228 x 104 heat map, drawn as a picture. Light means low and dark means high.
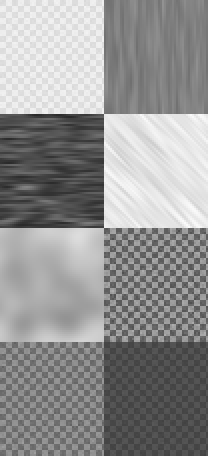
It is made of 4 by 2 panels. Panel 1,1: very low, checkered, faint in contrast. Panel 1,2: middling, streaked downward, faint in contrast. Panel 2,1: high, streaked across. Panel 2,2: very low, slanting down to the right, faint in contrast. Panel 3,1: low, smooth. Panel 3,2: middling, checkered, strong in contrast. Panel 4,1: middling, checkered. Panel 4,2: high, checkered, faint in contrast.
